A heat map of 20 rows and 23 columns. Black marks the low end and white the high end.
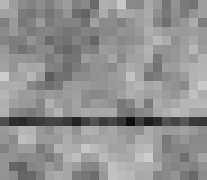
Odd lines: row 14. Histogram: skewed, a long tail of low values. Slope: none. Grain: streaks across. Ninth with the highest average: middle right.
